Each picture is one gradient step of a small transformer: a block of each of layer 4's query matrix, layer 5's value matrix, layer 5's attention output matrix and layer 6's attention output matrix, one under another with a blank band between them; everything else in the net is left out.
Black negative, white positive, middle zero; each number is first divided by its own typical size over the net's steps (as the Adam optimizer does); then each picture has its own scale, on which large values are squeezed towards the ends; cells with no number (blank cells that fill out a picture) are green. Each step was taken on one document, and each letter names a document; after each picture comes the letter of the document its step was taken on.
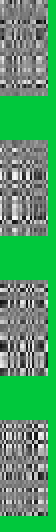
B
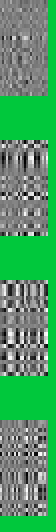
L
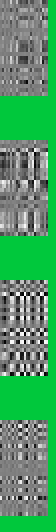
L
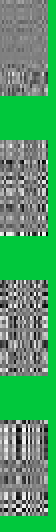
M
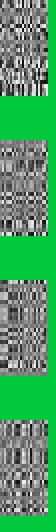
M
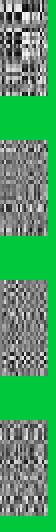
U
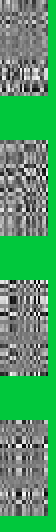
M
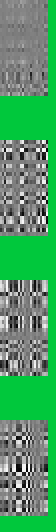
M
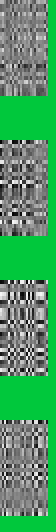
B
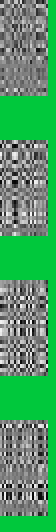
B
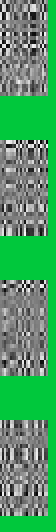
U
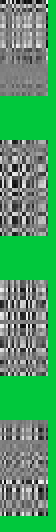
B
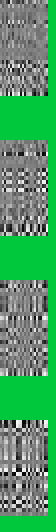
M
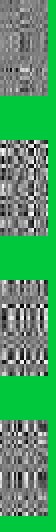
L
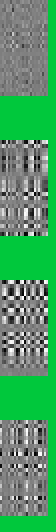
L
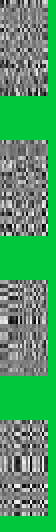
M
